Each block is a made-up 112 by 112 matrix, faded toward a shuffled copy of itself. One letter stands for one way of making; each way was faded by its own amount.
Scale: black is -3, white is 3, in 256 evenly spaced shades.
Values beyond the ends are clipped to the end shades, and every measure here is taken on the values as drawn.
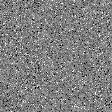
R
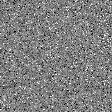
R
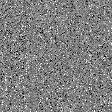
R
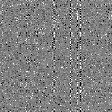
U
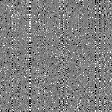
U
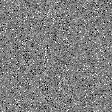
R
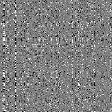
U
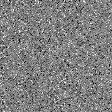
R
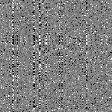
U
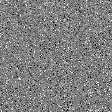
R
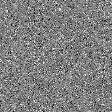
R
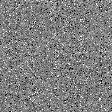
R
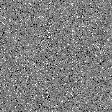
R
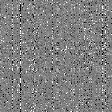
U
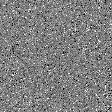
R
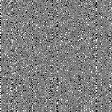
U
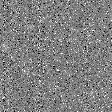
R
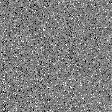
R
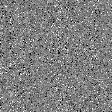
R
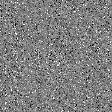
R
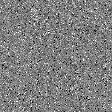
R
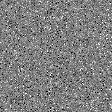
R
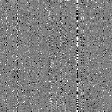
U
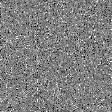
R
